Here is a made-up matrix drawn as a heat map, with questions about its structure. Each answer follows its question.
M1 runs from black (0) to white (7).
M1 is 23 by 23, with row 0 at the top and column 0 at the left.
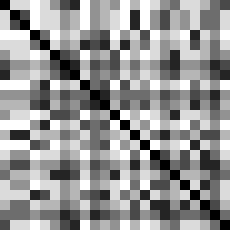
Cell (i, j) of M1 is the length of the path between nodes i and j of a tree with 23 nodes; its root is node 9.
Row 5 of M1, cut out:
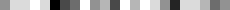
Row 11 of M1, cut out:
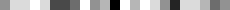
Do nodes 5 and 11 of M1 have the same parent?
yes
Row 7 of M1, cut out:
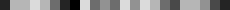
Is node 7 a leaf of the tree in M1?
no
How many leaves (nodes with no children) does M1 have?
12
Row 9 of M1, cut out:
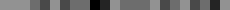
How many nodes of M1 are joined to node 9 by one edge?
2
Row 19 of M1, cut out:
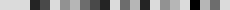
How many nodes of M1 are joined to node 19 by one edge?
3
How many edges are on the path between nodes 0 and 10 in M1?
5
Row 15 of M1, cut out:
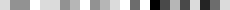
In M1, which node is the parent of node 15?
20
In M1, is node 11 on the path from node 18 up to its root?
no
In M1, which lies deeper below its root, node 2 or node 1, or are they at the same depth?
the same depth
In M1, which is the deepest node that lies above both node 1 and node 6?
21
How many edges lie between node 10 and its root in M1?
1
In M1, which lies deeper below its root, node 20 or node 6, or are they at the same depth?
node 20
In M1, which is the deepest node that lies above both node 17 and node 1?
21
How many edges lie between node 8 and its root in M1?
3
